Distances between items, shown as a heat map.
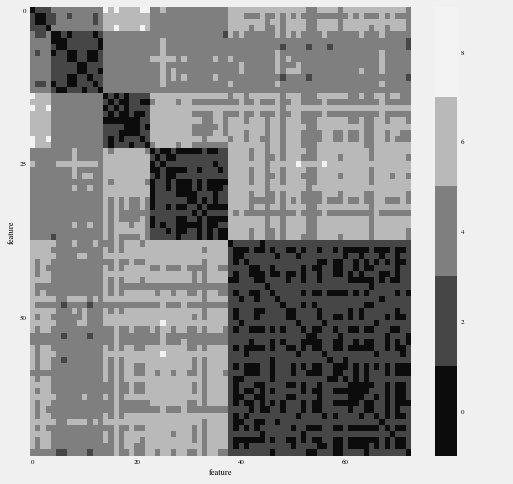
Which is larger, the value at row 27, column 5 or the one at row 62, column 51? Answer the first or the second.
the first
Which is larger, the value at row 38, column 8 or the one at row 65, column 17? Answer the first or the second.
the first
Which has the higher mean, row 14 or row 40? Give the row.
14
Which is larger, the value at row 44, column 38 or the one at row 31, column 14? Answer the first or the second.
the second
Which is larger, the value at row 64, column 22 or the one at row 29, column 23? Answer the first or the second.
the first
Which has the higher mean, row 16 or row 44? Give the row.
16
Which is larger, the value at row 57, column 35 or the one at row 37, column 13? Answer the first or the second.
the first
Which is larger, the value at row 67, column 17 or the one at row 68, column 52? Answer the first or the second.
the first
